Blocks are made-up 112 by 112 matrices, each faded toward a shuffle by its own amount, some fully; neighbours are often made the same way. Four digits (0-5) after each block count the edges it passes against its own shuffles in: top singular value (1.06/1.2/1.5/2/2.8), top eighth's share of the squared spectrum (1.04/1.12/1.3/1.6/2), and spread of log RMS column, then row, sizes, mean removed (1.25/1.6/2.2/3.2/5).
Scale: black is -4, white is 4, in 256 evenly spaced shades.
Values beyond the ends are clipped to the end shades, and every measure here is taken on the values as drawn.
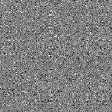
4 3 2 2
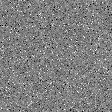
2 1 0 0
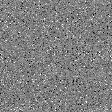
3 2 0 1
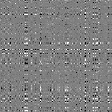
5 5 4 3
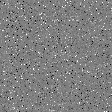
2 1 0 0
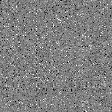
3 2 2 1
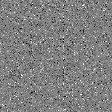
3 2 2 0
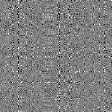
4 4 4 3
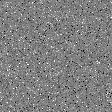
0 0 0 0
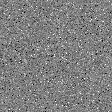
0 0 0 0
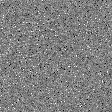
0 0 0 0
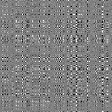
5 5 4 4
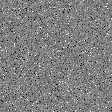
2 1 0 0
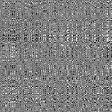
5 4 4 3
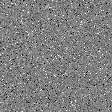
0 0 0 0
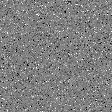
1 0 0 0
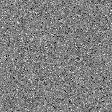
2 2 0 0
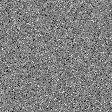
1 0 0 0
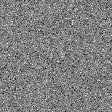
3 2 0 1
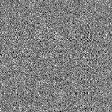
4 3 2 2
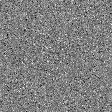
0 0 0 0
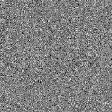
4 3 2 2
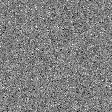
1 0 0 0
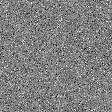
1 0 0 0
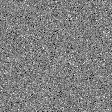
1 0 0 0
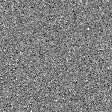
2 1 0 0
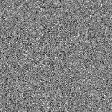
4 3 1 1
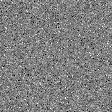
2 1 0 0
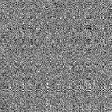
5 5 3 3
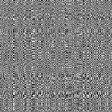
5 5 4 4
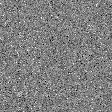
2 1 0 0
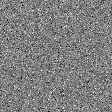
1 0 0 0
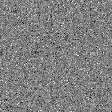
3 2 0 0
